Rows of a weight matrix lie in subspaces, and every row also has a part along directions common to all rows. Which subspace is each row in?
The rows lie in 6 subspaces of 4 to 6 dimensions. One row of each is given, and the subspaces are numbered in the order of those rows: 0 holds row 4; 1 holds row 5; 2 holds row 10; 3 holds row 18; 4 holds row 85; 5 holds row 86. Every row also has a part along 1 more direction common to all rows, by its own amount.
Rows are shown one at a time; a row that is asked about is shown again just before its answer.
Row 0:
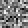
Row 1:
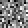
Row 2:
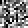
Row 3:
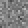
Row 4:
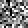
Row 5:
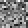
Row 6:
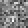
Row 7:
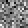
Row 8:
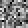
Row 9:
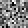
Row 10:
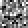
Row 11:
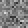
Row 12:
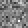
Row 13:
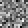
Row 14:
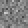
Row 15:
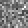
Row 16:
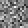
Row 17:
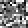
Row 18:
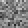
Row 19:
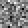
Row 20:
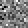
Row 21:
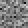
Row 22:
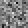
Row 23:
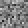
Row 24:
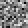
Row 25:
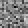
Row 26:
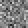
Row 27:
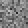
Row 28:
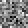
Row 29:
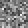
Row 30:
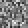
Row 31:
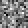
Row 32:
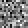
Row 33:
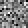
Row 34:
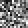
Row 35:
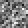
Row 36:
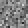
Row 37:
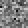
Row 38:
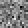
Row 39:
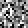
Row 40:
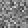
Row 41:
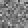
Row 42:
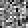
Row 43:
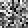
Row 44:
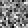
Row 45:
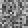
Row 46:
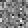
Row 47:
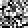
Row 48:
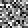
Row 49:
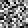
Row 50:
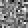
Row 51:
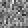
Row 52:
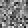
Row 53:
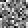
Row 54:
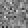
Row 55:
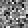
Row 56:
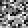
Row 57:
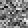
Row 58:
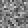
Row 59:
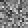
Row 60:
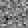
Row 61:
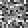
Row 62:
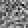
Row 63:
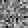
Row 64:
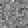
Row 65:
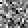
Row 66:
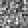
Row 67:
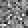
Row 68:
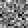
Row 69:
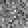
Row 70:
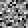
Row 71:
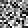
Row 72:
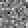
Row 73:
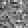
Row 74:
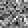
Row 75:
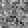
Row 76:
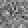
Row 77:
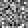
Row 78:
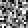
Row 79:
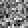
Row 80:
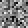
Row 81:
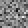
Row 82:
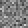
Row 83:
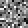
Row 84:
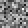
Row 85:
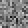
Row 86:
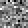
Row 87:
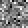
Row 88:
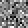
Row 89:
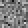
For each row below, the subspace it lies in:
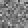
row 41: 1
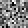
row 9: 0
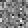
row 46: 1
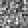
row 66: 5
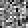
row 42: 1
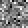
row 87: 5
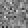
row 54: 3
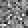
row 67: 2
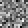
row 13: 3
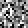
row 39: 0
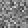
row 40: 0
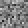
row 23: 5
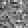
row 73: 5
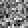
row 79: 3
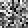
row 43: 3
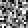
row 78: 2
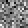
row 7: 0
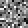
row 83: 3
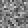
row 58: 4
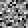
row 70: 1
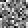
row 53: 1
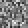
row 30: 0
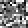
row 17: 1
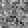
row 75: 4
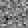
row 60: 2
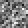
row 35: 0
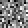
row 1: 5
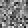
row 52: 4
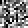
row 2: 4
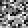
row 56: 2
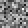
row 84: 1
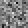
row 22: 2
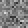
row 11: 4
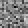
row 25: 3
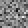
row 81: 1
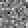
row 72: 1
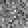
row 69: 4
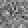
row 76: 0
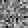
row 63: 4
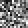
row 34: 3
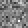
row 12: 5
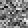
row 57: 3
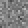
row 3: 2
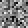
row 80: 4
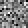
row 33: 1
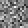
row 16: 0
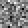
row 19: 5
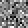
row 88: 4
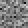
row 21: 0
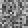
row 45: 2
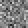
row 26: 3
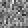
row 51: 5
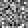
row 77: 0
